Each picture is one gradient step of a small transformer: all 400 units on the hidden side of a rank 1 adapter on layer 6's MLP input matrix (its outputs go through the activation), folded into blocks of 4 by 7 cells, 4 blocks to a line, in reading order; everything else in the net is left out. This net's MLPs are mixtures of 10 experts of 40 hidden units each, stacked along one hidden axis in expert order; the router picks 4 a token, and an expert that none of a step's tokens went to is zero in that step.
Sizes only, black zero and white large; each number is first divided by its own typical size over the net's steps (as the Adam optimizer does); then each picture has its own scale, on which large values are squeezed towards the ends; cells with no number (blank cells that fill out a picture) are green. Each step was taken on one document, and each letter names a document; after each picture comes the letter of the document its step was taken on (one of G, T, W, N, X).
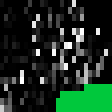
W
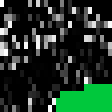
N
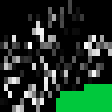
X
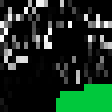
N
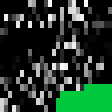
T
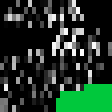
T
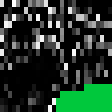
N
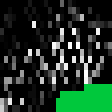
W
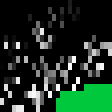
X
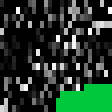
T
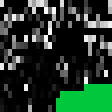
N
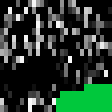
N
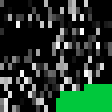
T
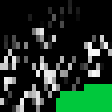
X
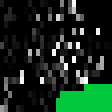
W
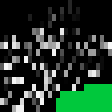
X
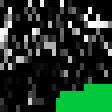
N
